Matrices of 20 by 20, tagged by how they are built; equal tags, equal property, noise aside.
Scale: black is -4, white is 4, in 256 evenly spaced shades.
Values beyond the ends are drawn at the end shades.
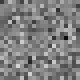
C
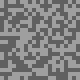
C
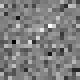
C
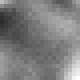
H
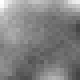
H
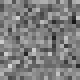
C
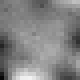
H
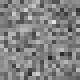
C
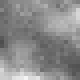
H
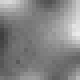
H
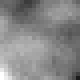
H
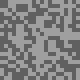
C
